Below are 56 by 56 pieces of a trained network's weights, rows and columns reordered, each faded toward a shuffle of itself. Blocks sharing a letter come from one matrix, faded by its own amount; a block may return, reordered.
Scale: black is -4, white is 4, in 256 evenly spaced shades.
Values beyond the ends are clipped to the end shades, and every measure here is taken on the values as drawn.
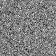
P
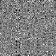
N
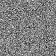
P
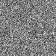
P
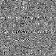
N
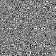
N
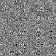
N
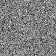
P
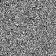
P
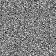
P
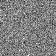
P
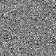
N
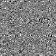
N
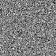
P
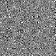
N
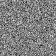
P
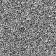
P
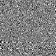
N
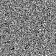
P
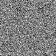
P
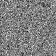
P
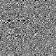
N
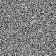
P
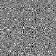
N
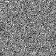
P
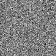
P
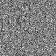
P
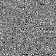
N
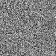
P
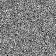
P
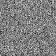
P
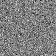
P
